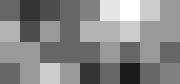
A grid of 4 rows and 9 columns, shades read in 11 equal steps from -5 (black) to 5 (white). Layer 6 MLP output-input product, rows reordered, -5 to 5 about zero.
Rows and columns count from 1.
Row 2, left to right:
2 -2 1 -1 2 2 3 1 1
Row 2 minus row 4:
3 -3 -2 -2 5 3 7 2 1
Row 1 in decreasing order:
5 4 3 1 0 -1 -1 -2 -3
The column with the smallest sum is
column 2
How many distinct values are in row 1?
8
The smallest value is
-4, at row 4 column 7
